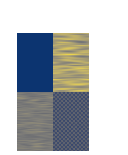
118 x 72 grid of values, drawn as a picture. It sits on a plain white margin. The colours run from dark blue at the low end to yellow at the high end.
The table splits into 2 rows of 2 panels. Panel 1,1: very low, flat. Panel 1,2: high, streaked across. Panel 2,1: middling, streaked across, faint in contrast. Panel 2,2: low, checkered.
